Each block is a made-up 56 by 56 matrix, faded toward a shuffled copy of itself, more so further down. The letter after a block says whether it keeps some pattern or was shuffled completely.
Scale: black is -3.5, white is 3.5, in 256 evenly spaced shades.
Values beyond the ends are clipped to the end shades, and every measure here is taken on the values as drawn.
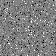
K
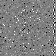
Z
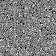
K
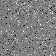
K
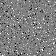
K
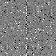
Z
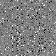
Z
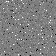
K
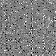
Z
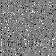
Z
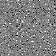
Z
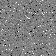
K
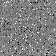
K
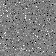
K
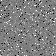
K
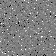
K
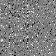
Z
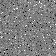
K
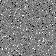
K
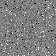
K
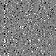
Z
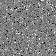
K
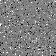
K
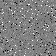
K
